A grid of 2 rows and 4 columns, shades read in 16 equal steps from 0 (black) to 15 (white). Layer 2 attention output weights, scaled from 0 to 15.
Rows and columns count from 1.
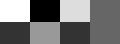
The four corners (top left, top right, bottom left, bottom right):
15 6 3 6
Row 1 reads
15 0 13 6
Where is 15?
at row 1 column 1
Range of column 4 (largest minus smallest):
0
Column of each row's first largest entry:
1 2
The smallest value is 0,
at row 1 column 2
